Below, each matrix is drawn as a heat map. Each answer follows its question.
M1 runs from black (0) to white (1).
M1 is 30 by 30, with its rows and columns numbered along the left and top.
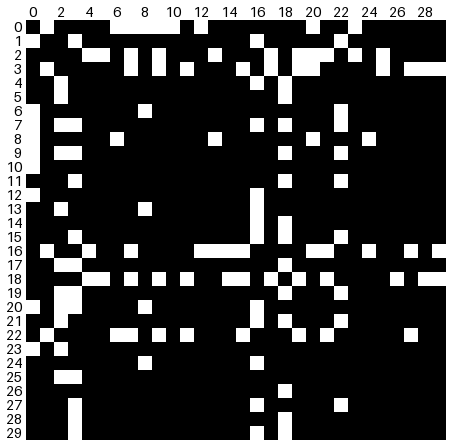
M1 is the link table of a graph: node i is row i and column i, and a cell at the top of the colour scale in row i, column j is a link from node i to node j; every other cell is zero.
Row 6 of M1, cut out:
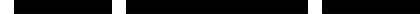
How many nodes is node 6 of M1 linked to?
3
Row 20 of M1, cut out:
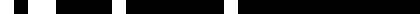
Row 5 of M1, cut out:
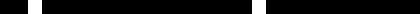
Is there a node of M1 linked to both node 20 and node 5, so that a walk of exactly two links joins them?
yes
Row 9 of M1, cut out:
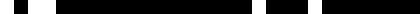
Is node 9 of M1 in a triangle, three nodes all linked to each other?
no
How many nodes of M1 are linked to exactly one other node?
2
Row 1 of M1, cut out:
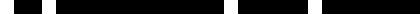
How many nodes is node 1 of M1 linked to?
4
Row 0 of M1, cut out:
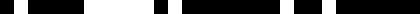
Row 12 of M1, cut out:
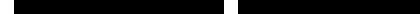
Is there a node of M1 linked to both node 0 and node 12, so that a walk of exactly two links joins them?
no
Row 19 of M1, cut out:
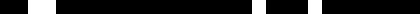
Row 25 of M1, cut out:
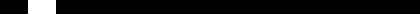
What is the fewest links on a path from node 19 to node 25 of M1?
2
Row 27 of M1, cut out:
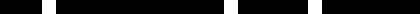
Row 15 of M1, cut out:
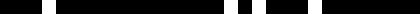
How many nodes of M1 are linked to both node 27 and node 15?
3
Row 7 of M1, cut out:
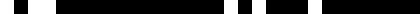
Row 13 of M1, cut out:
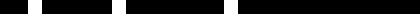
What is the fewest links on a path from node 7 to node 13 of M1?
2
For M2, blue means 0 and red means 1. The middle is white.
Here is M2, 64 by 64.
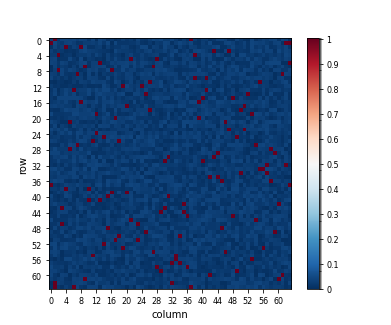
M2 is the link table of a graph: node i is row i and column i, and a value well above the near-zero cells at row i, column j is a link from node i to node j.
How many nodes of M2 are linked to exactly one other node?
2
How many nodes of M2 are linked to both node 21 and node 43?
0
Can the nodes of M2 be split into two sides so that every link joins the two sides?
yes
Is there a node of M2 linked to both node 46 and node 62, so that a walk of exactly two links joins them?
no
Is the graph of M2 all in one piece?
no
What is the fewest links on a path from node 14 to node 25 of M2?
1
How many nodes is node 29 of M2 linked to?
2
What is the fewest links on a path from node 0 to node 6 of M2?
3
